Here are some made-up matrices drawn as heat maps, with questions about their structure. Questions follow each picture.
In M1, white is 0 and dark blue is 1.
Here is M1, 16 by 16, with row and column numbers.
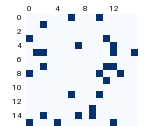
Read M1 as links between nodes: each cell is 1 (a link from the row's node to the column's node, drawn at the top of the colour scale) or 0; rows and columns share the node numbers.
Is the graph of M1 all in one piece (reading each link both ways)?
yes
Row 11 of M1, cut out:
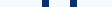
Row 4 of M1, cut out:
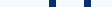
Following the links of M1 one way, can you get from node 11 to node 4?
no
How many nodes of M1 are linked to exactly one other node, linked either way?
0
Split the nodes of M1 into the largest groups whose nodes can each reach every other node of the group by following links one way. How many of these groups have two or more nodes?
0
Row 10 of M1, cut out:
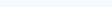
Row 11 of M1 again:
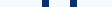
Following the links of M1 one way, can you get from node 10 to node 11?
no
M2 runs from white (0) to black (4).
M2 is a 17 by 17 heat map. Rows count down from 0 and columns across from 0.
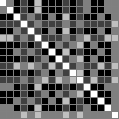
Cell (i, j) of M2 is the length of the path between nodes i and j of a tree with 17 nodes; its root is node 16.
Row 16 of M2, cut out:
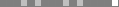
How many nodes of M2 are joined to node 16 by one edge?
4
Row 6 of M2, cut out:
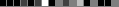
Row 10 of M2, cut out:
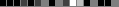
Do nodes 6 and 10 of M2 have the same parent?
yes
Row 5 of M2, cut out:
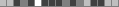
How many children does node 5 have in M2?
4
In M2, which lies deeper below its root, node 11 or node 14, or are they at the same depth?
node 14
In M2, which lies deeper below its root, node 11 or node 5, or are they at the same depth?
the same depth
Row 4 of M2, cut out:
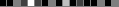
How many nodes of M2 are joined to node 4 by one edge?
1
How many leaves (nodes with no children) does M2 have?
13
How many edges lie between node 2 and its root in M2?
2
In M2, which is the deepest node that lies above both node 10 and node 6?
11
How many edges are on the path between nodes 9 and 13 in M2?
3
